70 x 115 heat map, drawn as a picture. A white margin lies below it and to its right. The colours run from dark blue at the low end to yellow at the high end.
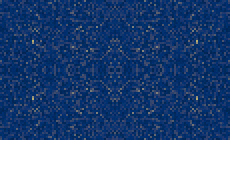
Grain: fine. Histogram: skewed, a long tail of high values. Odd rows or columns: none. Mirror symmetry: left to right and top to bottom. Slope: none. Average level on the scale: 10%.
